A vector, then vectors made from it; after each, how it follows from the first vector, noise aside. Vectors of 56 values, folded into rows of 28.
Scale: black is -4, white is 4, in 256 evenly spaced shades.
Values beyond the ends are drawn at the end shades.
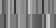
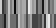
scaled up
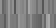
shrunk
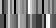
scaled up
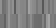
shrunk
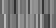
sign-scrambled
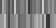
negated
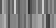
negated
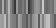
sign-scrambled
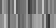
negated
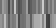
negated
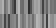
sign-scrambled
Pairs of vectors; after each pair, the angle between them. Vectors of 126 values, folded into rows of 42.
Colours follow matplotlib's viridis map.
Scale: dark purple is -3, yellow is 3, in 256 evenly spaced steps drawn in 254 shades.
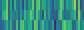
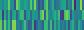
partly opposed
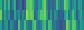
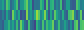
orthogonal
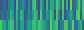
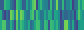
partly aligned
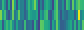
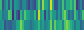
partly opposed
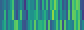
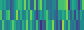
partly opposed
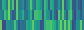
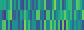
orthogonal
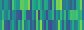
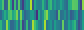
partly opposed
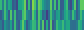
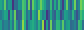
nearly parallel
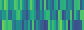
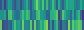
nearly opposite
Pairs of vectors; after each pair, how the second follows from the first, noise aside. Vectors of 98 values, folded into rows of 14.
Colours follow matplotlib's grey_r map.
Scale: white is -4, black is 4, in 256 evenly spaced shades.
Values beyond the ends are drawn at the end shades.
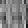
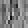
wrapped around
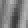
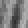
copied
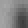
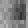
wrapped around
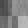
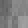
shrunk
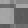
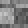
copied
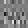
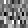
scaled up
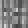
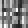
scaled up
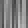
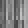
wrapped around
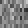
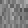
shrunk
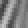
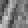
copied
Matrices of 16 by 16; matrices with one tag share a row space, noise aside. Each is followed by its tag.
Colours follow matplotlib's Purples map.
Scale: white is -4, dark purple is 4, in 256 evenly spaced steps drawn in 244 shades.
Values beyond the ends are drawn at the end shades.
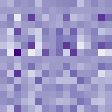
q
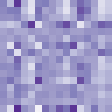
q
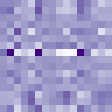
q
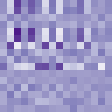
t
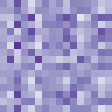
q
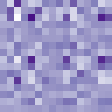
q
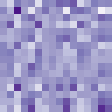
q
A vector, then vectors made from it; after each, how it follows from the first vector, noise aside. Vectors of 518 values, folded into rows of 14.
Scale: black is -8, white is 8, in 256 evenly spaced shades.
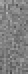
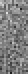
scaled up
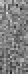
scaled up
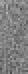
copied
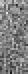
scaled up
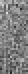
scaled up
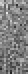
scaled up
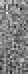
scaled up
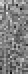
scaled up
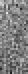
scaled up
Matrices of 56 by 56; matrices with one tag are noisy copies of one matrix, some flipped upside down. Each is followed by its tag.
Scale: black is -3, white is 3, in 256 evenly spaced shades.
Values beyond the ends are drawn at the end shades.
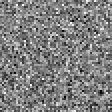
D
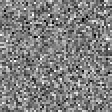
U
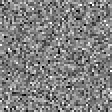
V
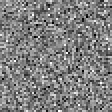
U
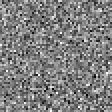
U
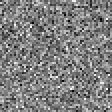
D
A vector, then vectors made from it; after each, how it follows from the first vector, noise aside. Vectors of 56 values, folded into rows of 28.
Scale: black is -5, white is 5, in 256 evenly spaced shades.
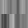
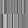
sign-scrambled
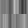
reversed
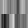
scaled up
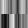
scaled up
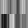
scaled up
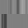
partly zeroed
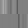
partly zeroed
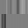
partly zeroed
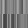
sign-scrambled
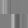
partly zeroed
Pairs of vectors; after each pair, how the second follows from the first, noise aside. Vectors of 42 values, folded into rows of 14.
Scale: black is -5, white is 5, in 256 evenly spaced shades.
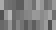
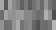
reversed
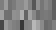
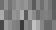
copied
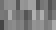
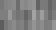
shrunk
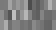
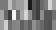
scaled up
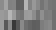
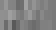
shrunk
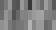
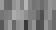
reversed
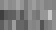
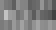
reversed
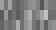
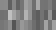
reversed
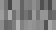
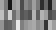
scaled up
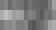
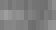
shrunk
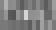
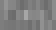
shrunk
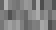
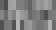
reversed
